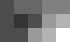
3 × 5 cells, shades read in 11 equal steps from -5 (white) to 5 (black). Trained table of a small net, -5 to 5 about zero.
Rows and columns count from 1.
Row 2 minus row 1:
0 2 1 -1 -2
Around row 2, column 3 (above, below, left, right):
1 -1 3 -1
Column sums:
6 6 2 -3 -7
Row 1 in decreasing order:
2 1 1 0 0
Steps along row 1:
down same down same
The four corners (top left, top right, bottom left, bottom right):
2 0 2 -5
